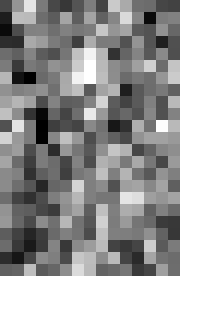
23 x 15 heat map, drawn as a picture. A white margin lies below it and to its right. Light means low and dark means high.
No row or column stands out. The ninth with the lowest average is the top middle. There is no overall slope.
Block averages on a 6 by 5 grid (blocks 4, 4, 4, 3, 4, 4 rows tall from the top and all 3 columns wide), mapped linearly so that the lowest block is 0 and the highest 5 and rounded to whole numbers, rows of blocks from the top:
43325
43033
25342
34323
44223
54243
